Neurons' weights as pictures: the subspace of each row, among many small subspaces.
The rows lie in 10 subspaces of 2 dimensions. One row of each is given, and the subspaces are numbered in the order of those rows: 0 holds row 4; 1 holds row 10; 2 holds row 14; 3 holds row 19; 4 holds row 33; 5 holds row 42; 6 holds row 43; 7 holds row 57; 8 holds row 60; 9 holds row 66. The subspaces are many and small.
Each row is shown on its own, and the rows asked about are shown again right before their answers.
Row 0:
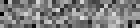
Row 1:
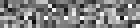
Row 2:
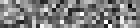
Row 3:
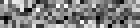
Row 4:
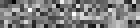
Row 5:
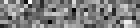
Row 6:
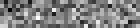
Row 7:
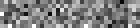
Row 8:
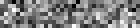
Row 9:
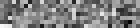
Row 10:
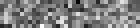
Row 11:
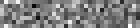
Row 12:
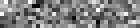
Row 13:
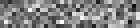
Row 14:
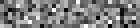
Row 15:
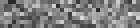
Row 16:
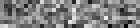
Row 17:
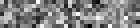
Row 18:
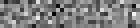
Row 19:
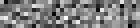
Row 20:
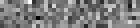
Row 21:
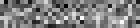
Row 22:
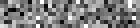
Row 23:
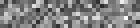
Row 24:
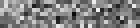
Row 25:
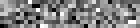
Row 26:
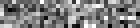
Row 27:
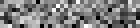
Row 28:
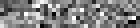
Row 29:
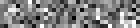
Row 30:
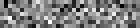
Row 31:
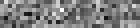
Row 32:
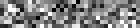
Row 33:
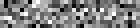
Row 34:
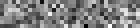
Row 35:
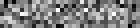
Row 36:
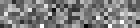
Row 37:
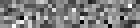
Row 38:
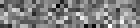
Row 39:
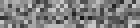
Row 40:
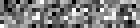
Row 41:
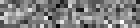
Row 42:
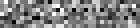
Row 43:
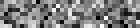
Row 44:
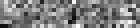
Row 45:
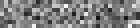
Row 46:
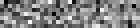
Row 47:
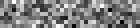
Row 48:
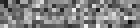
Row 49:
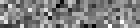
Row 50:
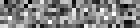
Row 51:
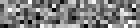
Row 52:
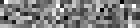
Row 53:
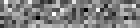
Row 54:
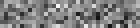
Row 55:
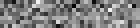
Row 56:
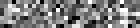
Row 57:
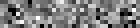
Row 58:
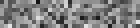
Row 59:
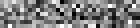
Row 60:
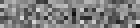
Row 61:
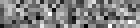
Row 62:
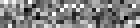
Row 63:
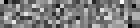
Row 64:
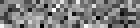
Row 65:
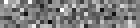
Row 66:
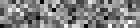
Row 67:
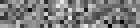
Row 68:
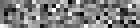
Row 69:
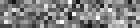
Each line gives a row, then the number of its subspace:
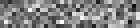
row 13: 0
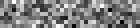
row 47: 7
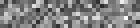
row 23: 1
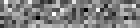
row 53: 5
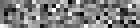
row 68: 2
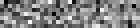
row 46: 3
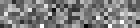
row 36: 6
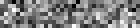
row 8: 7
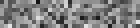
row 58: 1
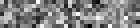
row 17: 1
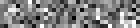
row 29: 7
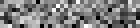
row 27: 6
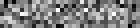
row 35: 4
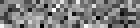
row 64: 6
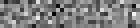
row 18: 5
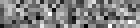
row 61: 9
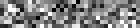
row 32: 7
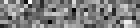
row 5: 4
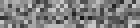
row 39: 2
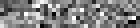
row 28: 1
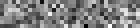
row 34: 9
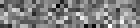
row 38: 2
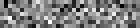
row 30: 4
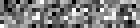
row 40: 5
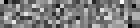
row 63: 3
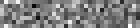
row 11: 3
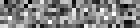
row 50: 4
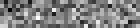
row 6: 6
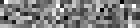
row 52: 3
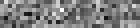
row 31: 3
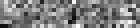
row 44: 5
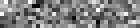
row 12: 1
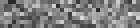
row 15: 0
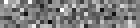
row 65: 4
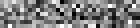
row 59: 0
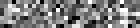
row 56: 5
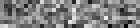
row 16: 5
